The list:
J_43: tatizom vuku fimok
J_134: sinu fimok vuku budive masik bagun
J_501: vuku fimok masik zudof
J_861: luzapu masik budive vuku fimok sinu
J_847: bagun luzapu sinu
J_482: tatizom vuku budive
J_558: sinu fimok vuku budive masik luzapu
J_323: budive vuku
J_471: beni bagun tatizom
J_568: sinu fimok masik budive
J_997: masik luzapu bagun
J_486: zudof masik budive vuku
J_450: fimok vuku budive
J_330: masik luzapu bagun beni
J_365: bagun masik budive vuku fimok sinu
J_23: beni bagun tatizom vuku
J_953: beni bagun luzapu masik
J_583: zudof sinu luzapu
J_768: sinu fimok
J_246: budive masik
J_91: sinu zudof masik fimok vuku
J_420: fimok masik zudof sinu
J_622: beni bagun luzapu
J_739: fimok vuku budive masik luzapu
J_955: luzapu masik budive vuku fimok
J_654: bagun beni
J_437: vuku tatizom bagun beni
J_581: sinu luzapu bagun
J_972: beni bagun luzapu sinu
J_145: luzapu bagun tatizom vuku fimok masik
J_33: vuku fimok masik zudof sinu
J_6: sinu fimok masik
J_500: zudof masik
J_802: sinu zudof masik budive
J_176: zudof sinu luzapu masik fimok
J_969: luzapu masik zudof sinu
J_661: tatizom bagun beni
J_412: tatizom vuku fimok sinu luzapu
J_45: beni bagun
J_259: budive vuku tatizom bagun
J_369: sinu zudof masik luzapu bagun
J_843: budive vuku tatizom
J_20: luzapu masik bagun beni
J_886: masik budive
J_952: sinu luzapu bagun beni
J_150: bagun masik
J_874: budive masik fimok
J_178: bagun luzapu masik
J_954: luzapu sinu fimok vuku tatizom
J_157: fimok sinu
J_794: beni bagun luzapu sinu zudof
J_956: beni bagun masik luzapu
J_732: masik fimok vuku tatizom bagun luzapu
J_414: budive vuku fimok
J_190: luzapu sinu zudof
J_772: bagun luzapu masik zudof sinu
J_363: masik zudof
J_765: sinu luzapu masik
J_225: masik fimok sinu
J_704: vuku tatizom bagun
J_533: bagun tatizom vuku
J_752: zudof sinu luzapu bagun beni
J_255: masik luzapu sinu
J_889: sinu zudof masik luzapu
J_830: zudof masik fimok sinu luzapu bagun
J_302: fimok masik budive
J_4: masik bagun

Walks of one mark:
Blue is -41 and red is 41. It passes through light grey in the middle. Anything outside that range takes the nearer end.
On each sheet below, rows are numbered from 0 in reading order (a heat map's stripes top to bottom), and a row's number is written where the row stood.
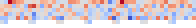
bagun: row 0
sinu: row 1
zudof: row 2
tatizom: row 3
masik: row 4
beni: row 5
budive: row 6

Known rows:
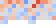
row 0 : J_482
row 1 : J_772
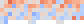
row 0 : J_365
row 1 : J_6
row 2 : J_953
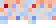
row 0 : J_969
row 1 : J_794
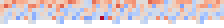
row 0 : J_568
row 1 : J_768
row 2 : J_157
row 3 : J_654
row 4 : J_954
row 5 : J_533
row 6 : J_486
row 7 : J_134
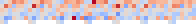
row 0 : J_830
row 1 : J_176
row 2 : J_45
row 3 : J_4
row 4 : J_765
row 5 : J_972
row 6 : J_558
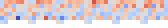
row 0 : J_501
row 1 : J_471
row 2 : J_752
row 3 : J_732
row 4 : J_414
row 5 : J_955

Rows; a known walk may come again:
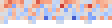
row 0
J_739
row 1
J_886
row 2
J_255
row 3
J_581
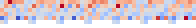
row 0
J_363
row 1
J_972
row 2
J_190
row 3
J_450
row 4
J_969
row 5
J_661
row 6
J_45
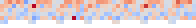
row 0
J_482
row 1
J_369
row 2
J_622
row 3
J_91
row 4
J_500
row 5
J_802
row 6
J_732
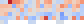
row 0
J_150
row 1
J_437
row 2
J_952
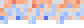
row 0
J_225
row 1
J_861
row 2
J_134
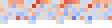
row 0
J_23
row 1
J_772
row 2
J_302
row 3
J_794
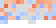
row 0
J_33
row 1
J_953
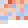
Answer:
J_956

